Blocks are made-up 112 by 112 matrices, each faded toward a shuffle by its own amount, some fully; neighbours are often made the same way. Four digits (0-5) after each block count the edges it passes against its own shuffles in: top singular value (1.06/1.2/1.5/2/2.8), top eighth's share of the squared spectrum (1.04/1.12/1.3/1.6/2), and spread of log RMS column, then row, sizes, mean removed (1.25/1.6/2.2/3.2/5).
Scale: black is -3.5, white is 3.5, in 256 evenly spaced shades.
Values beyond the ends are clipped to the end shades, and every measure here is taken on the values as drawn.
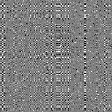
5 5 4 3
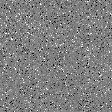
4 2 1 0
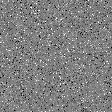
2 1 0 0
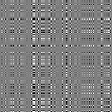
5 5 5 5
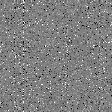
4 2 1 0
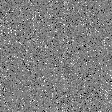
0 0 1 0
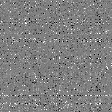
4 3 2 2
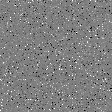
2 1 0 0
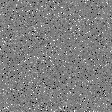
0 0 0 0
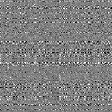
4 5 3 4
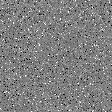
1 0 0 0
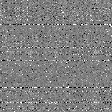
4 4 1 3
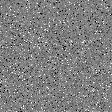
1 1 0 0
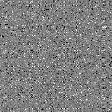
4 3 2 2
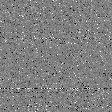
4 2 0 2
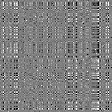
5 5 4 4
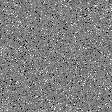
0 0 0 0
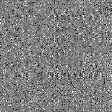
4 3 2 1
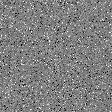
2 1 0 0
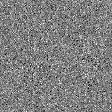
3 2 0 0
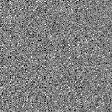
4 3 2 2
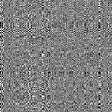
5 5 4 3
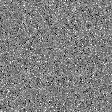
2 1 0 0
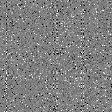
4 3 2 1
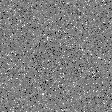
0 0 0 0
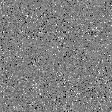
3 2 0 1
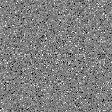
3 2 0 1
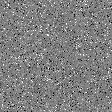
0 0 0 0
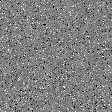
0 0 0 0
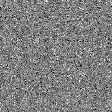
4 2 1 1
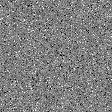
2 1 0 0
